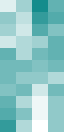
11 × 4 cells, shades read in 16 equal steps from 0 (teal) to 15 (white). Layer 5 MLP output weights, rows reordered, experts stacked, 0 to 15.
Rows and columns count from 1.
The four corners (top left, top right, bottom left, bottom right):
13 5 2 8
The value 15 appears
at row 11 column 3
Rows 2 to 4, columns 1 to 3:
8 11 2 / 9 12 4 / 12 10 9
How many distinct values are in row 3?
4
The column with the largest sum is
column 2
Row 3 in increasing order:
4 7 9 12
